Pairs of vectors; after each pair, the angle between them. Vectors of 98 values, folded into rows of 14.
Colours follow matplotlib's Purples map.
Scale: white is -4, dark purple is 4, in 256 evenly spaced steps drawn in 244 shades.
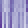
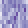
partly opposed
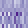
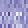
nearly opposite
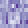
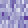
orthogonal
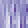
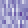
partly aligned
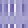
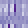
nearly opposite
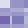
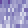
partly opposed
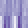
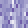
partly aligned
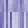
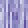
nearly opposite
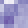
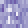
partly opposed
